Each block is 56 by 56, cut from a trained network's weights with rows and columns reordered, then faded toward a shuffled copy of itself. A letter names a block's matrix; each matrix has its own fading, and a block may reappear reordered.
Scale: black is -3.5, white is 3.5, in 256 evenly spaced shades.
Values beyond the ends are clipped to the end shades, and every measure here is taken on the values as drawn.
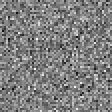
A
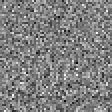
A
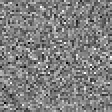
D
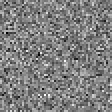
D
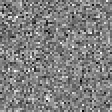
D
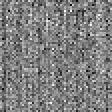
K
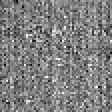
K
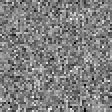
A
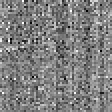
K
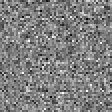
D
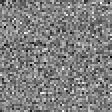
A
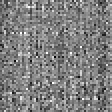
K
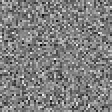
D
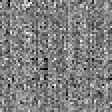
K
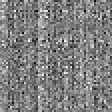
K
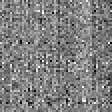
K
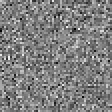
A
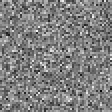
D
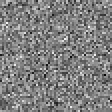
D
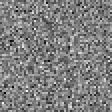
A
